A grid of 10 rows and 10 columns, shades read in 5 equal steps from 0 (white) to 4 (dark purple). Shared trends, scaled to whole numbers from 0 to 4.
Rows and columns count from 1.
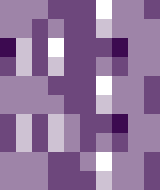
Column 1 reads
2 2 4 3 2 2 3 3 2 2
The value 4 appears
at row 3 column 1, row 3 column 8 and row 7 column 8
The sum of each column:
25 16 25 19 28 29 13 26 20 25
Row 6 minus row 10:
0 0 0 -1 0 0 0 0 0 0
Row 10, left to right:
2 2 2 3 3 3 1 2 2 3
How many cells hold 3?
38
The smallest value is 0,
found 4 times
